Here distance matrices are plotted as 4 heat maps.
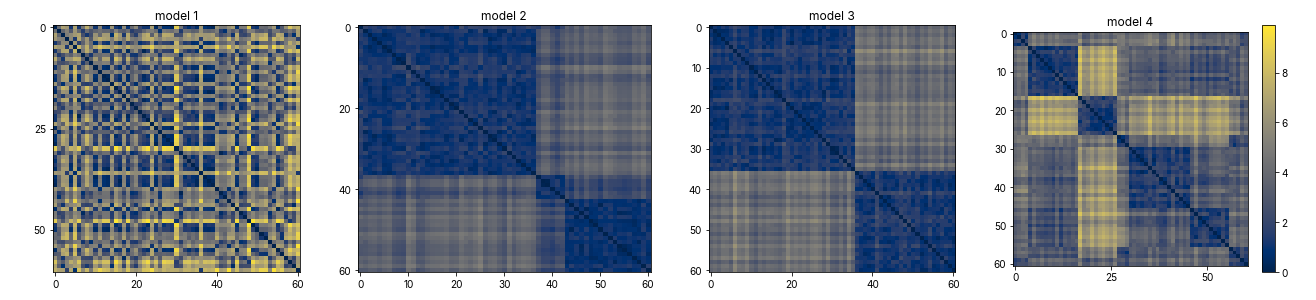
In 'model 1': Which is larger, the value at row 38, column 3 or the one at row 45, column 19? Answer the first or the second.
the first
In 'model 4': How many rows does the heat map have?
61
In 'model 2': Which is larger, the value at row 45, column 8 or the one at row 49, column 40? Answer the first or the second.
the first
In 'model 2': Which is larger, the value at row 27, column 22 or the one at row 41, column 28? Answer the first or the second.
the second
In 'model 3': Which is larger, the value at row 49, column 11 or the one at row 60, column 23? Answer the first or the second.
the second
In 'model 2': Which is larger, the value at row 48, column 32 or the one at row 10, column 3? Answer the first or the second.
the first
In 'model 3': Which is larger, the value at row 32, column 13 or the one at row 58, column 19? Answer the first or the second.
the second
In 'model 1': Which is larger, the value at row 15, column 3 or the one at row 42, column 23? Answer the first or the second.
the first
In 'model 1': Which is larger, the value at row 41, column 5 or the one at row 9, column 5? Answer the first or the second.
the first
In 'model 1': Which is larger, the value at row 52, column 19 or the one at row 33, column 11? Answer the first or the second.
the second
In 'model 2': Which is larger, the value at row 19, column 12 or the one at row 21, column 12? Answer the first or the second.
the second
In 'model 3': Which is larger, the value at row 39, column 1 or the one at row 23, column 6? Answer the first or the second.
the first
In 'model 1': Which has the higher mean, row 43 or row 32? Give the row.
43
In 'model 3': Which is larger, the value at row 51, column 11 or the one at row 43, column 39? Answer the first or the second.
the first
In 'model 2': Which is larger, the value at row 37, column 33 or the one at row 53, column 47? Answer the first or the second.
the first
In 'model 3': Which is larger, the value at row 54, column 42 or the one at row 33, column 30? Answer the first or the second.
the first
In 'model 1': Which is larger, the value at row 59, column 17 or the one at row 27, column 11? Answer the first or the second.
the second
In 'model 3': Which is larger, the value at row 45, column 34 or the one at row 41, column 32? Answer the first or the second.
the first
